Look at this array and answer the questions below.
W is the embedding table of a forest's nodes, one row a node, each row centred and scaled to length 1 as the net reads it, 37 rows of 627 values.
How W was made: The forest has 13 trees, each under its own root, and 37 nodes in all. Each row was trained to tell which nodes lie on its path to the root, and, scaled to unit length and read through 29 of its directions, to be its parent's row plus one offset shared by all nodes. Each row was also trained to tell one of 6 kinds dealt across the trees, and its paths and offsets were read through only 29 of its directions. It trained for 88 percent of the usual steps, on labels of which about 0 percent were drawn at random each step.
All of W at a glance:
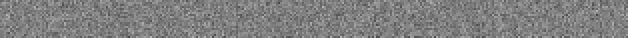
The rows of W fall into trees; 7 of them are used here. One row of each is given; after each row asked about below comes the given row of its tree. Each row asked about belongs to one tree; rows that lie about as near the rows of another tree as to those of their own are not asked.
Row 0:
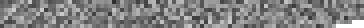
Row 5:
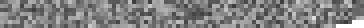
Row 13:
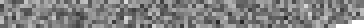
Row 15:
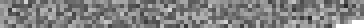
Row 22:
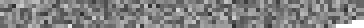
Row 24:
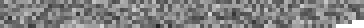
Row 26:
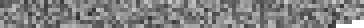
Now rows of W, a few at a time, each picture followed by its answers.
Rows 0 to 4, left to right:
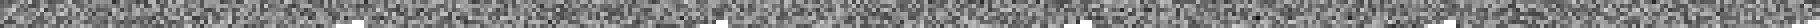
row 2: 5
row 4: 22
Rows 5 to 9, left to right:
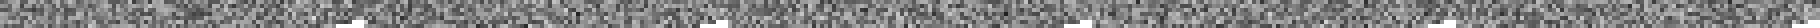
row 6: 26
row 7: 26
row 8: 5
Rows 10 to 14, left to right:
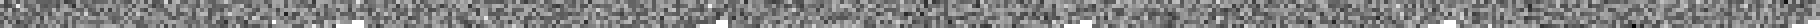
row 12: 24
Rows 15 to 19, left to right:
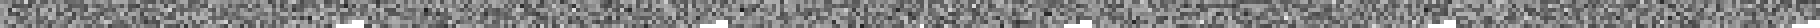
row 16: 13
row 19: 22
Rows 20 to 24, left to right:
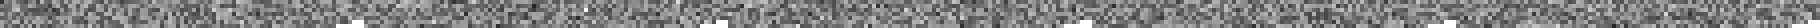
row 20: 26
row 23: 24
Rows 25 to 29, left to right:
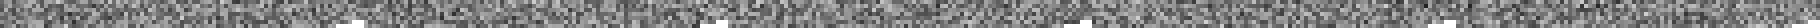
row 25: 24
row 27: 5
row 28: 22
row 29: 24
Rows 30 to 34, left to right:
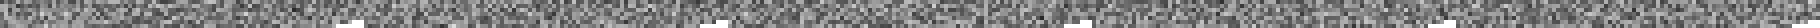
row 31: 5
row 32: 5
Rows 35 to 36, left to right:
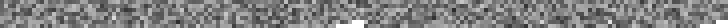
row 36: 24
